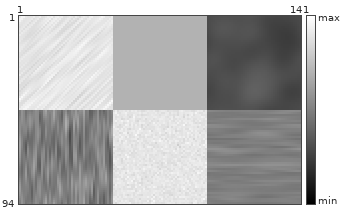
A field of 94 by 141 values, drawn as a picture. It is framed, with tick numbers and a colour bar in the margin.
The table splits into 2 rows of 3 panels. Panel 1,1: very high, slanting up to the right, faint in contrast. Panel 1,2: high, flat. Panel 1,3: low, smooth, faint in contrast. Panel 2,1: middling, streaked downward. Panel 2,2: very high, fine-grained, faint in contrast. Panel 2,3: middling, streaked across, faint in contrast.
